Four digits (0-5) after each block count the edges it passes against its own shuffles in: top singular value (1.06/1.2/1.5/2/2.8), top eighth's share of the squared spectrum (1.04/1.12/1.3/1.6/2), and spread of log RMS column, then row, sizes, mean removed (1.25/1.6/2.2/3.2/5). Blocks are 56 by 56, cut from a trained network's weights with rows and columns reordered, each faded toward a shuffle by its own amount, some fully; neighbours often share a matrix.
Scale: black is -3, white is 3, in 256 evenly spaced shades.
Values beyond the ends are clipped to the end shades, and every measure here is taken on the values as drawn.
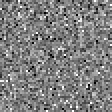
1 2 0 0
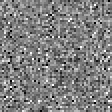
3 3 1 2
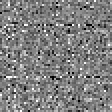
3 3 2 2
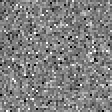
0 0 0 0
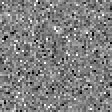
0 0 0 0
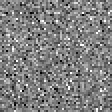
2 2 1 1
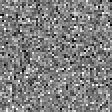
1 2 0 1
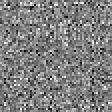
3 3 2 2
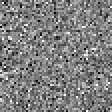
0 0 0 0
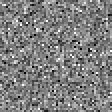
0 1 0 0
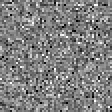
1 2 0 1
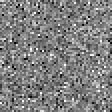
0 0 0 0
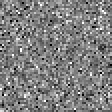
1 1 0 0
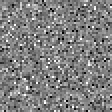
0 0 0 0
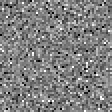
0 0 0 0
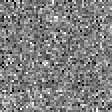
2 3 1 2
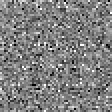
2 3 1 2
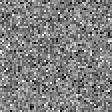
1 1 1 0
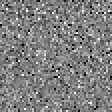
1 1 0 0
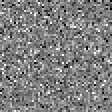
1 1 0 0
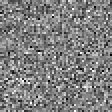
2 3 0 2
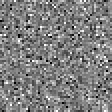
2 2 1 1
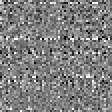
3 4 2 3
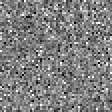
1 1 0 0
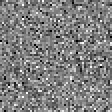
2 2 0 1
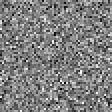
1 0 0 0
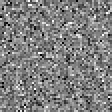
1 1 0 0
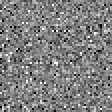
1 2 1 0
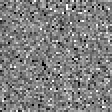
1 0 0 0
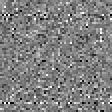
3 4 2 2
